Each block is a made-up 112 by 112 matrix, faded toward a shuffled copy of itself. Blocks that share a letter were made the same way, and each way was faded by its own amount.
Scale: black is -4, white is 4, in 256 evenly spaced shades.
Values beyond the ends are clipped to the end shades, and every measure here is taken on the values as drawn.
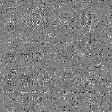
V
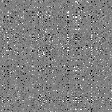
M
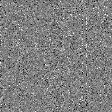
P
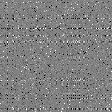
M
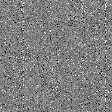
P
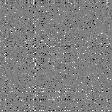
M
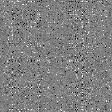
V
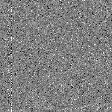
P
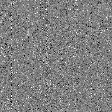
P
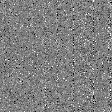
P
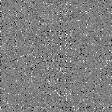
V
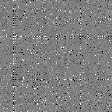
M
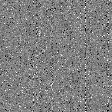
P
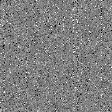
P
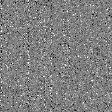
P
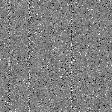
P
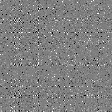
M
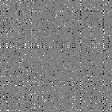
M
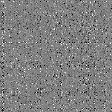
V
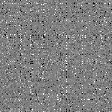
V
